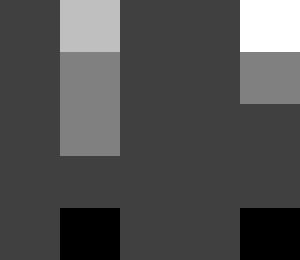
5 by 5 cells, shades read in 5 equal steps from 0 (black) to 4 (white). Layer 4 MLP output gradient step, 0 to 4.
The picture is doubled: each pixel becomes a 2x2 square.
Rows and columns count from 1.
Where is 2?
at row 2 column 2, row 2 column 5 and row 3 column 2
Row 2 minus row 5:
0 2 0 0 2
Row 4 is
1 1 1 1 1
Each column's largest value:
1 3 1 1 4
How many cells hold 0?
2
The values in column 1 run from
1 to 1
